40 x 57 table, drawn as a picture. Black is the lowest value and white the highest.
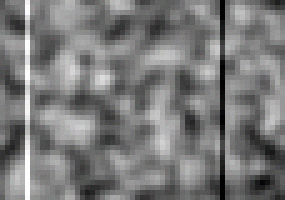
The bottom right is the ninth with the lowest average. Overall the values sit about 50% of the way up the scale. Columns 6 and 45 stand out from the rest.
